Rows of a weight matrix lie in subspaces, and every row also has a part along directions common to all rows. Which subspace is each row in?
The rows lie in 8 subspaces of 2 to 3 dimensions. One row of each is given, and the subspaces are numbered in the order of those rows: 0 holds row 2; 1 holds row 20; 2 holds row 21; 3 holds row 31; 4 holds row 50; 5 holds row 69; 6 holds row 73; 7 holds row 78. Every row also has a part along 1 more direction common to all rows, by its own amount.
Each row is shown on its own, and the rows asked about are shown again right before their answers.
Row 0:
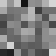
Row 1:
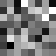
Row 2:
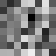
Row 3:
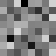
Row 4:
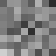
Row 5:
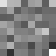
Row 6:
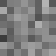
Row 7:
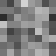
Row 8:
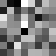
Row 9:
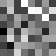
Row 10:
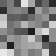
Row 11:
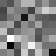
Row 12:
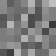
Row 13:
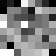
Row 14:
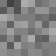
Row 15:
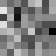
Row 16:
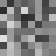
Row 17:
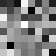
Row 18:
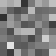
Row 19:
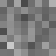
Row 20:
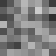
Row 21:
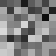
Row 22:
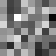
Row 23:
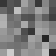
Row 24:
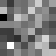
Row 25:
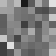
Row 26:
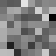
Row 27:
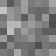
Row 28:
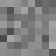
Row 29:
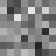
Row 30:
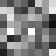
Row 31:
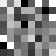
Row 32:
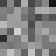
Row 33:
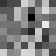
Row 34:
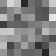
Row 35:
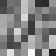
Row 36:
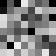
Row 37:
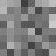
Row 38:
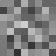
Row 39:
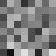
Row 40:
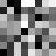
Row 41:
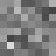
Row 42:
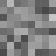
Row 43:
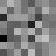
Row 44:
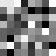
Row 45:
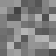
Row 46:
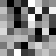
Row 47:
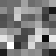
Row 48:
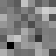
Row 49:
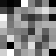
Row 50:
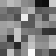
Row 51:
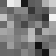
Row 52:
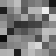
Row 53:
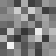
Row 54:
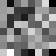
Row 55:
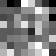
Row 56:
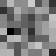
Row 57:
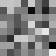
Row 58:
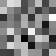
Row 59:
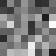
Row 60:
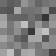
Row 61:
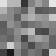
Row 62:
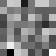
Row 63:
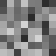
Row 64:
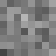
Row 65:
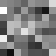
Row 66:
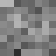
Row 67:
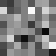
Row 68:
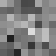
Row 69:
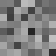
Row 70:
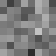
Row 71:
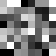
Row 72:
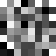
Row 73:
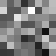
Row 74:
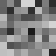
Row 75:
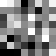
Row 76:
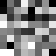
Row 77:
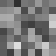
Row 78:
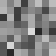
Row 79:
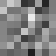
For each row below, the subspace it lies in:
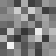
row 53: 2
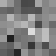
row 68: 7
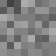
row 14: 0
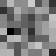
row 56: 5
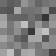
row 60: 2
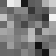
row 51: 1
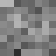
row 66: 7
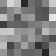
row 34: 1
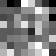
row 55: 1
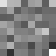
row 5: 6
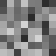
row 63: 7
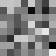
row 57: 6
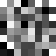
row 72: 3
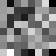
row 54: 4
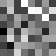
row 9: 2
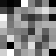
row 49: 6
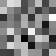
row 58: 7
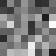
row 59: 4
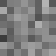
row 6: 3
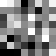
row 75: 7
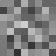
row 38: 7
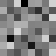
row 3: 2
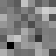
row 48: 2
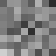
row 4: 0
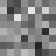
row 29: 6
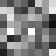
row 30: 5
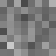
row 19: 3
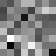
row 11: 2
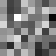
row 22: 6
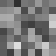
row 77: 1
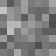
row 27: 5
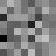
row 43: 3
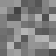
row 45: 4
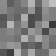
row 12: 0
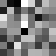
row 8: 0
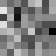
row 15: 7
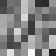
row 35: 4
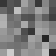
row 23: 2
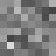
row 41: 2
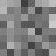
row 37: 1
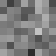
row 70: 4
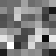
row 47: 2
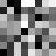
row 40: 0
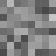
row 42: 4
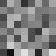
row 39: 4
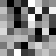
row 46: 7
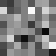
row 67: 6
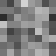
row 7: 1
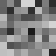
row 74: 5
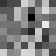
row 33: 0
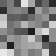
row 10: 6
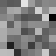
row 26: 4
